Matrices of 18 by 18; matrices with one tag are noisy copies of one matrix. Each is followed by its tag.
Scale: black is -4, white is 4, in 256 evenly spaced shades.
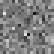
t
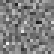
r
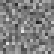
r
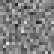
r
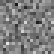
r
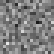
r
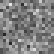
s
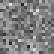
s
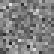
s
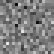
r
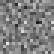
r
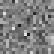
t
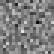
r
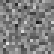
r
